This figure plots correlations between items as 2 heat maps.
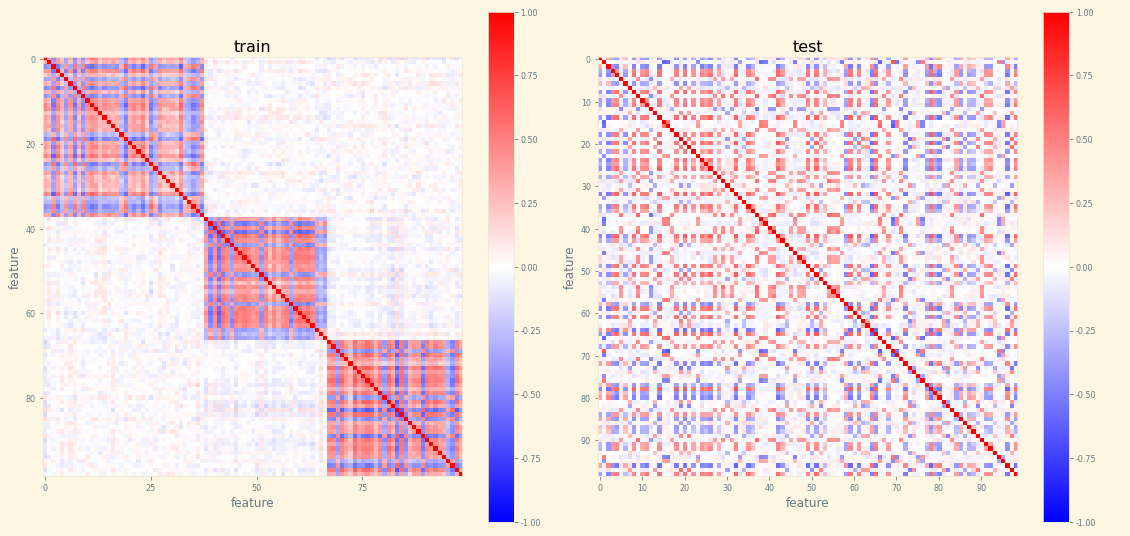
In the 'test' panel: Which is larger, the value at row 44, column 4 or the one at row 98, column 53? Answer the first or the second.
the second
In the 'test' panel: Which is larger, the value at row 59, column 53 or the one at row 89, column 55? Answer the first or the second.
the first
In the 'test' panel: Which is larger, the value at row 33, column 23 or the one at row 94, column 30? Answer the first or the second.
the first
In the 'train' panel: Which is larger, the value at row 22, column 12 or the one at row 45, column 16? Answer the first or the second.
the first
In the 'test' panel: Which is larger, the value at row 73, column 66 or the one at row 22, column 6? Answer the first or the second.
the first
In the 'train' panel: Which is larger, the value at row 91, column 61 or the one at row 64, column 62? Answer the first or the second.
the first
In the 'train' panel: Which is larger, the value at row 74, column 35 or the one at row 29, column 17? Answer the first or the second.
the second
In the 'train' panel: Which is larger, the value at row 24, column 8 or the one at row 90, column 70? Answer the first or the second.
the second
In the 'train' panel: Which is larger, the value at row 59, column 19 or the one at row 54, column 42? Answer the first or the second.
the second
